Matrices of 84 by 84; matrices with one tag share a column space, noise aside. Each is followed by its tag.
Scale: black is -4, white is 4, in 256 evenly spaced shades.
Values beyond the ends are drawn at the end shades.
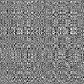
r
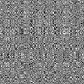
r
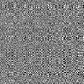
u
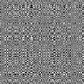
u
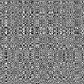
r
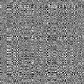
u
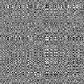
u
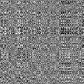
r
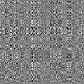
r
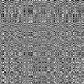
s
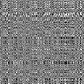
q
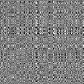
r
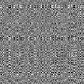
u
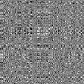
r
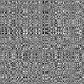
r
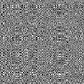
u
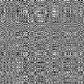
s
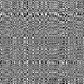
q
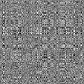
r
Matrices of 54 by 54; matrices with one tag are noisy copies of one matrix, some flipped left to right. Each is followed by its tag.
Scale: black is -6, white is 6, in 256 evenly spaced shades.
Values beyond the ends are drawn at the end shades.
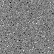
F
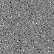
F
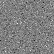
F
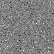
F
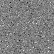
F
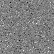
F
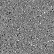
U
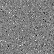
U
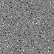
F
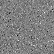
U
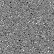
F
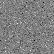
F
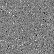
U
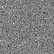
U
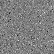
U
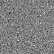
U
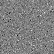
U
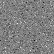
F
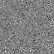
F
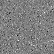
U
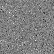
U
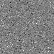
F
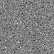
F
